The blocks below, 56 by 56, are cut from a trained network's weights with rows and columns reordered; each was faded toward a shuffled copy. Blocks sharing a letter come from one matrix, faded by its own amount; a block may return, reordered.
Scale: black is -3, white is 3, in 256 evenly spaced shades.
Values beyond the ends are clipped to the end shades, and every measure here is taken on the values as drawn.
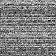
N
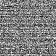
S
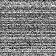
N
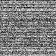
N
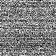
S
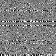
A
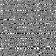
A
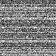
N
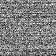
S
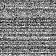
N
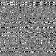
A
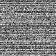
N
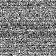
S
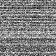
N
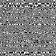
A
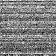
N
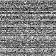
N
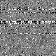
A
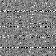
A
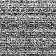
N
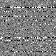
A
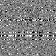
A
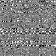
A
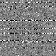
A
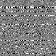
A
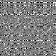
A
